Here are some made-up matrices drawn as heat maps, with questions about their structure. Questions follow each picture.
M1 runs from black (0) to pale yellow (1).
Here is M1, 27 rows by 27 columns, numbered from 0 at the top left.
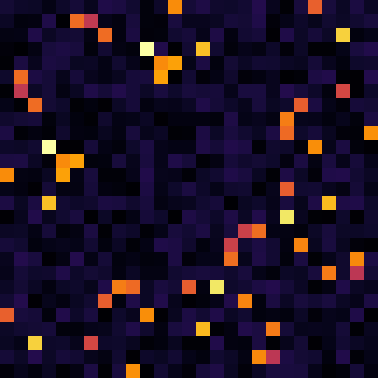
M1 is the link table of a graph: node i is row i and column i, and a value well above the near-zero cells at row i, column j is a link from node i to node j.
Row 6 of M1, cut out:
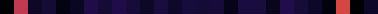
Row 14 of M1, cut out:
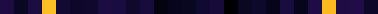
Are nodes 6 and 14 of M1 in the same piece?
yes
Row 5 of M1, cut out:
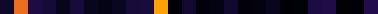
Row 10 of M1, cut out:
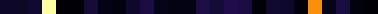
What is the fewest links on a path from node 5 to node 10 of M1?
6
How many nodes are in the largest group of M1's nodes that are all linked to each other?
2
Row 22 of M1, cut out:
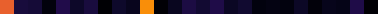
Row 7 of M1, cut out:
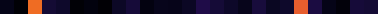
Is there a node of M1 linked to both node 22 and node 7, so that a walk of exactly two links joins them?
no
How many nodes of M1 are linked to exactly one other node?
4
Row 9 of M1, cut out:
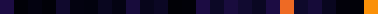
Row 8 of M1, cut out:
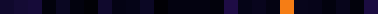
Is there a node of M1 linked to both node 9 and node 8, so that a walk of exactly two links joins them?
yes
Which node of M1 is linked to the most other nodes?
node 20
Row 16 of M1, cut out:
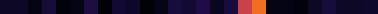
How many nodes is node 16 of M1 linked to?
2
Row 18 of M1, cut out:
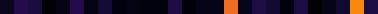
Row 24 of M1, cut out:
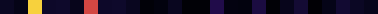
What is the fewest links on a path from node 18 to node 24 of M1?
6
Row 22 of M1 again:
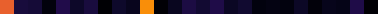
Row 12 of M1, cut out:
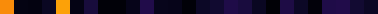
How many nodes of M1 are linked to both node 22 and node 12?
1
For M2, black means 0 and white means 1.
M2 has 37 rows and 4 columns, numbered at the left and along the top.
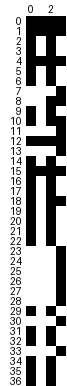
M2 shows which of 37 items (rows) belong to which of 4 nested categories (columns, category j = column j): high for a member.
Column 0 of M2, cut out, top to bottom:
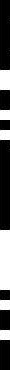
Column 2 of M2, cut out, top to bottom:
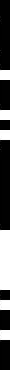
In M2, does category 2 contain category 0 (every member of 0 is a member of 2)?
no
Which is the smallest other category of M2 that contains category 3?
1
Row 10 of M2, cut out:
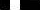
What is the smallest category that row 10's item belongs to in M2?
1
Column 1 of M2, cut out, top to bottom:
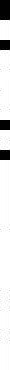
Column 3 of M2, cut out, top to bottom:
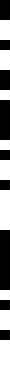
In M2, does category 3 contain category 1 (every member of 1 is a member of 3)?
no
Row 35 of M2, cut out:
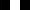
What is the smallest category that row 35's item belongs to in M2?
3
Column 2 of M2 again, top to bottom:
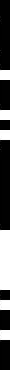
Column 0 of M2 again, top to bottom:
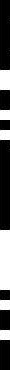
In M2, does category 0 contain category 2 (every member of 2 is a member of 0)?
yes
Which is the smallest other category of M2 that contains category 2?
0
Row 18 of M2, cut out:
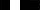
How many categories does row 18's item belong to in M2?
1
